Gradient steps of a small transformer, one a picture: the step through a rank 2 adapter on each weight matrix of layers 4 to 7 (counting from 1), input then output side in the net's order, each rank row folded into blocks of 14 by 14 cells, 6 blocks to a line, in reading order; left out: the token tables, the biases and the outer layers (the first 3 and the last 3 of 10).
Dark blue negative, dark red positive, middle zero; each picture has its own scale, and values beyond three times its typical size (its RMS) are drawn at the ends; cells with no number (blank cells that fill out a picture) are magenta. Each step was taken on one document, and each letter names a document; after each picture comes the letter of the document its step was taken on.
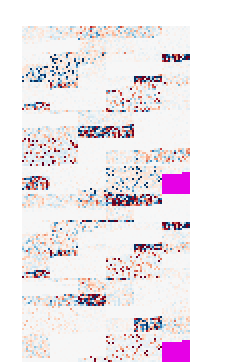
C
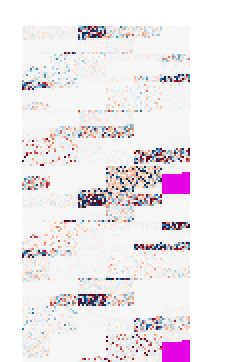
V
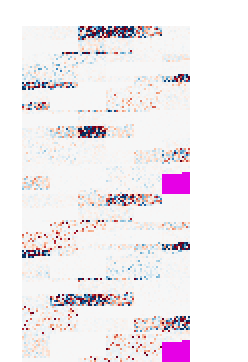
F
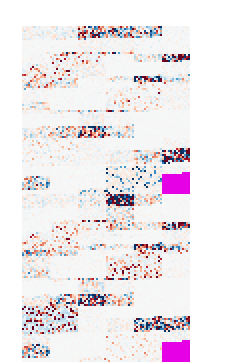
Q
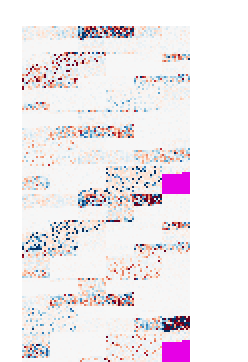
Q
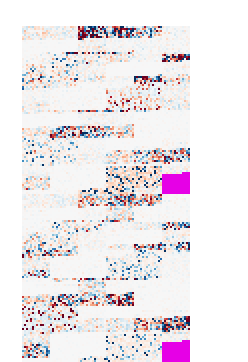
Q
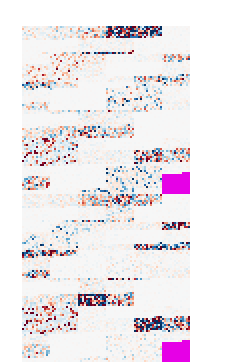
V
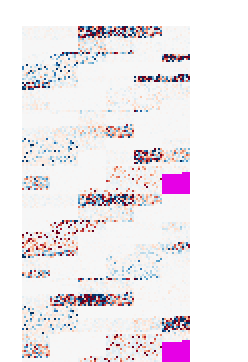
F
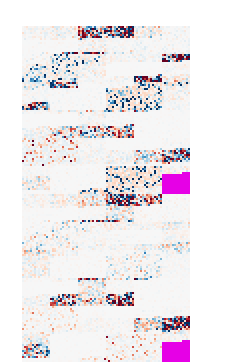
Q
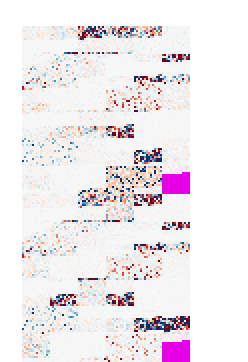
Q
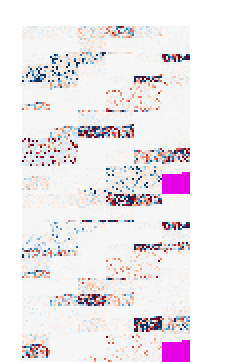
C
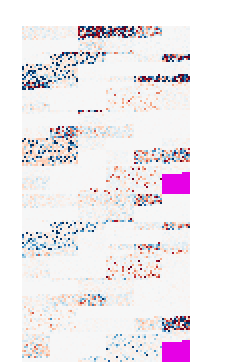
F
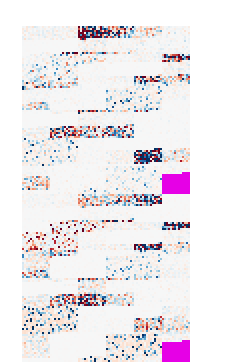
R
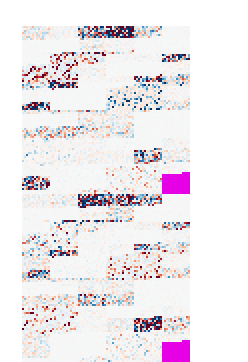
V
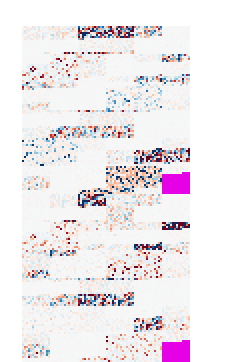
V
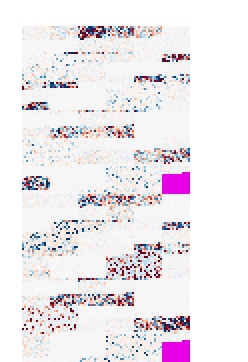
Q
